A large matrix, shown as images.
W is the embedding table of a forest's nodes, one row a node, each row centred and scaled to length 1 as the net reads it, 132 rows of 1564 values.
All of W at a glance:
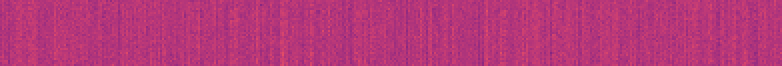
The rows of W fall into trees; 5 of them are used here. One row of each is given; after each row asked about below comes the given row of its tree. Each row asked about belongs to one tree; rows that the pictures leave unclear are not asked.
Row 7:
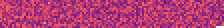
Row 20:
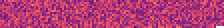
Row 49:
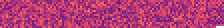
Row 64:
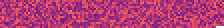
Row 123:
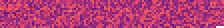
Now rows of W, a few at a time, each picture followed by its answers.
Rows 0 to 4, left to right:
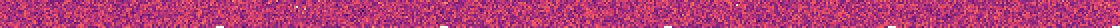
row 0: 7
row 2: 49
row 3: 64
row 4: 123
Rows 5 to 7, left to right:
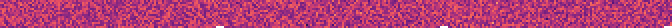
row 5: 64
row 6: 64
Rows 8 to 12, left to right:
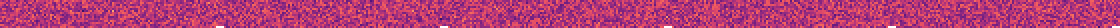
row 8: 64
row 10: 49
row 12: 64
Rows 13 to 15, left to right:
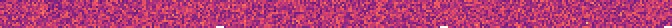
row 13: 7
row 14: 123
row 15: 49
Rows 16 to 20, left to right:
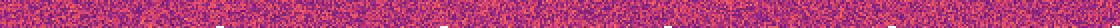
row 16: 123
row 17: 123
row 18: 20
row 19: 64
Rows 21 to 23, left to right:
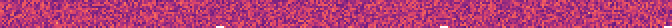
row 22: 7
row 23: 7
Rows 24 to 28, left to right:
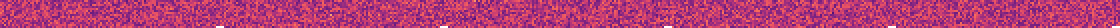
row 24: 7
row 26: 123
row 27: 7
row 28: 7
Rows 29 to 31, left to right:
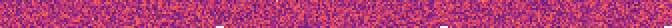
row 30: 123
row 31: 123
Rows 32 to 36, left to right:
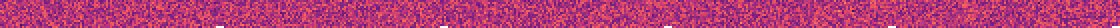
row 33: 7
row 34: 123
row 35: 123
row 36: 123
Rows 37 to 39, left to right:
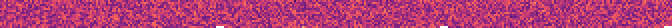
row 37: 123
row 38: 64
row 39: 64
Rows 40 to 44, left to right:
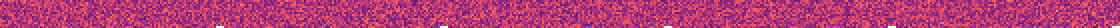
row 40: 20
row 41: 123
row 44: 7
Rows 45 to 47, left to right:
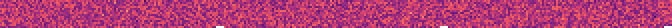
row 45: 64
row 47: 123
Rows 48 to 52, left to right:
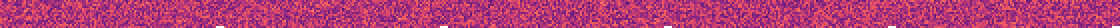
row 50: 123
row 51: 123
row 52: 20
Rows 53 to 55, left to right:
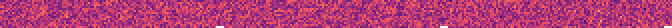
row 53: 7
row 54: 7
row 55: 64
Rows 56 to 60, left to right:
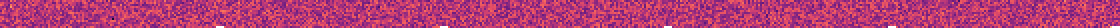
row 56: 64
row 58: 7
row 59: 123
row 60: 7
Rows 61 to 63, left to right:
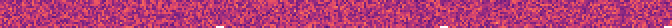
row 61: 7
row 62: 20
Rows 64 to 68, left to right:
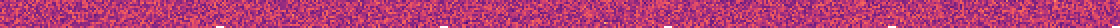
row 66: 49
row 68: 7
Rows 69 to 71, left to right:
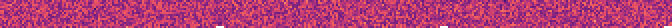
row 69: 7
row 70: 20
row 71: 7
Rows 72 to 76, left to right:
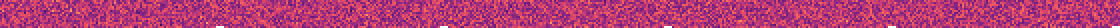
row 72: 20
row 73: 49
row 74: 64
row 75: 64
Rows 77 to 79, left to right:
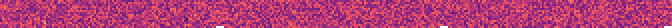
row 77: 123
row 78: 64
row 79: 123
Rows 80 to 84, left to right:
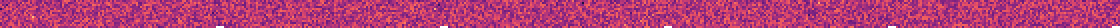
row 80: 7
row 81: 7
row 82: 64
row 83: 20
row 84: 7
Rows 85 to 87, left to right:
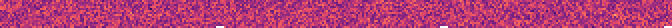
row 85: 123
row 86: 7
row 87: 64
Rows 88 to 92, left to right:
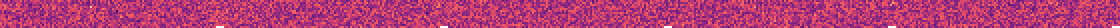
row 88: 123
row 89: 64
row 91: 123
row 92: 7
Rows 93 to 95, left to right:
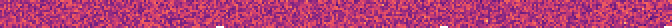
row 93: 123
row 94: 20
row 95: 123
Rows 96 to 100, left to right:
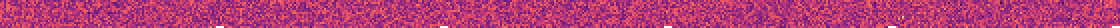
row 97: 64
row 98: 7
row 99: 64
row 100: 49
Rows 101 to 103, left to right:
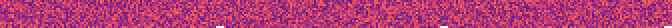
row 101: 123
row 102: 7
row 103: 64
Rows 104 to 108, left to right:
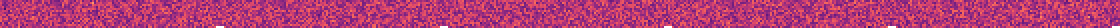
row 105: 7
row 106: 64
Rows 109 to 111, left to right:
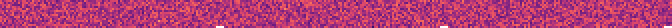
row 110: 64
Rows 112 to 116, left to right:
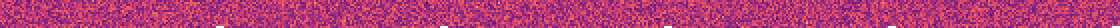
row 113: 64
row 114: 64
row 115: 49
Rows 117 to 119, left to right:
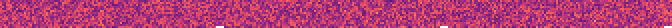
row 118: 64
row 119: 123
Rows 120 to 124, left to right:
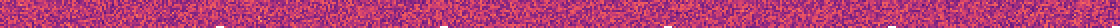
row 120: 49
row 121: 49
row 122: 7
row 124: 7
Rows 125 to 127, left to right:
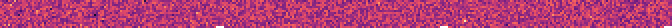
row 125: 7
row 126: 7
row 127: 49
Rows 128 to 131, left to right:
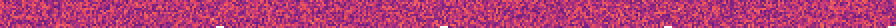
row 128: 7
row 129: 7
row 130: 64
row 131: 7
